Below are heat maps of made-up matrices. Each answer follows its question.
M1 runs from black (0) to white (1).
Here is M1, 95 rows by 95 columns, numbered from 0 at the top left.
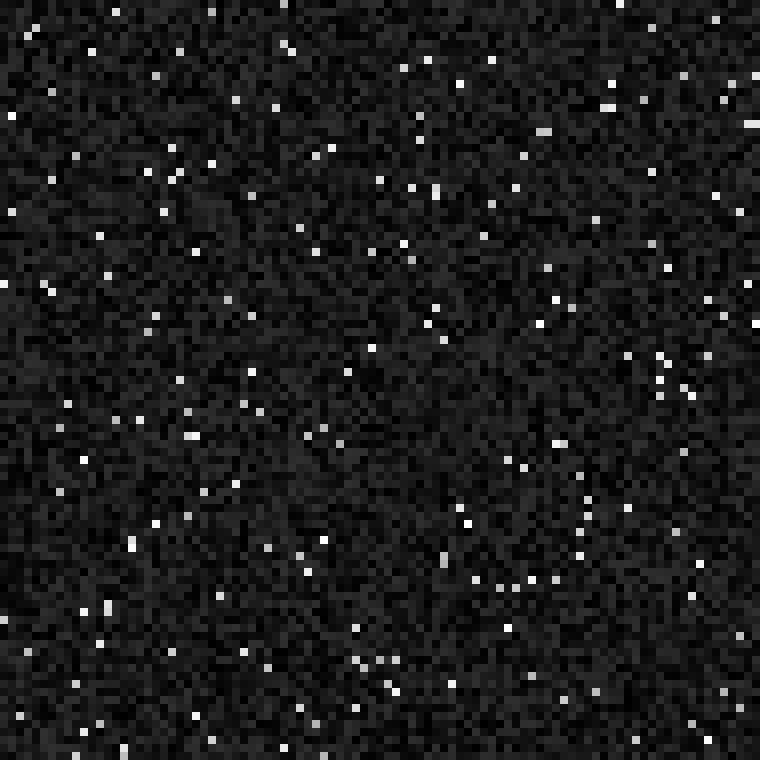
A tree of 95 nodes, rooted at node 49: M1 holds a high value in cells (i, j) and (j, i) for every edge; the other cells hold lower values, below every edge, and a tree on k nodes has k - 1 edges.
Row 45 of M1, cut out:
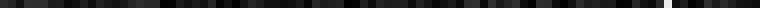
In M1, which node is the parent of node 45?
83
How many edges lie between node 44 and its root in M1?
2
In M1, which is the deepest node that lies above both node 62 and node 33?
39
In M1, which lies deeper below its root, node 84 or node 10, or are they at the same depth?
node 84
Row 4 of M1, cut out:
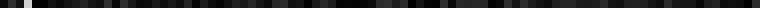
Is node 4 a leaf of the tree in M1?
yes
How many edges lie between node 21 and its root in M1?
4
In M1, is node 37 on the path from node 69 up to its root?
yes
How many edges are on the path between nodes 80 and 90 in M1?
2
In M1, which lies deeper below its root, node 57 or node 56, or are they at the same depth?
node 56
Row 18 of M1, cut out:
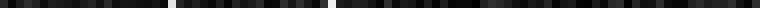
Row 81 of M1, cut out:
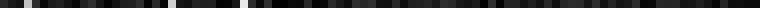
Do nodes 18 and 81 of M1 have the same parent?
yes
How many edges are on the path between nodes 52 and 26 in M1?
3
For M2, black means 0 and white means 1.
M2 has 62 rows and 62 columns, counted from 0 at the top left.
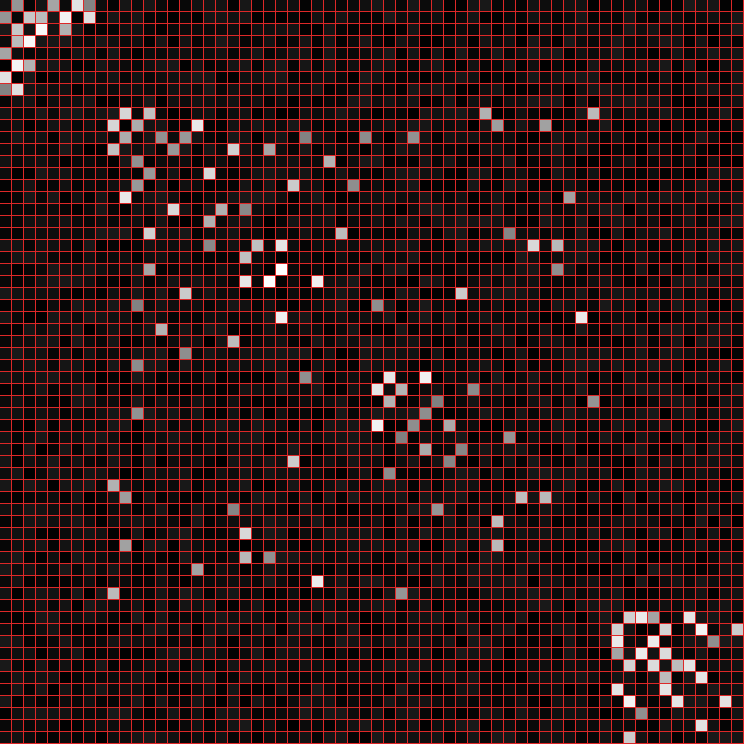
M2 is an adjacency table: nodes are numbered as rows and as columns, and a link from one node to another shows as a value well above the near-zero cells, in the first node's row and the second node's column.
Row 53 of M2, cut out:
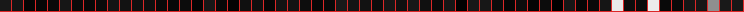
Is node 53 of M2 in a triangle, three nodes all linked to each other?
yes
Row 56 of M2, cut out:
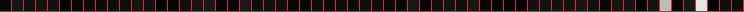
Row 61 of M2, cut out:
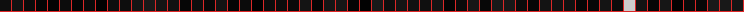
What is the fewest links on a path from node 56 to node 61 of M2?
3
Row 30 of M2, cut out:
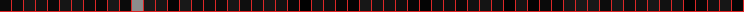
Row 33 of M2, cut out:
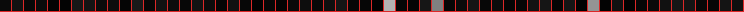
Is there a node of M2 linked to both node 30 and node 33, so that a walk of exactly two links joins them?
no
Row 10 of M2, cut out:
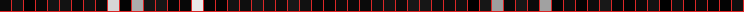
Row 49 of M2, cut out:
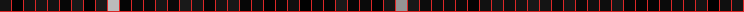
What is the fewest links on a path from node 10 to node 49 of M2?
2
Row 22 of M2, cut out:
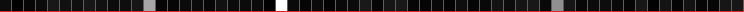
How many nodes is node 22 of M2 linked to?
3
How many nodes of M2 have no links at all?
2
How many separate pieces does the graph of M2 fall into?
5
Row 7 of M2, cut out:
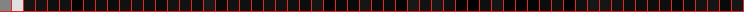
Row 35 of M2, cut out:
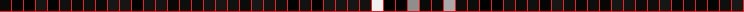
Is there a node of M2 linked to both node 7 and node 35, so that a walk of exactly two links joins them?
no
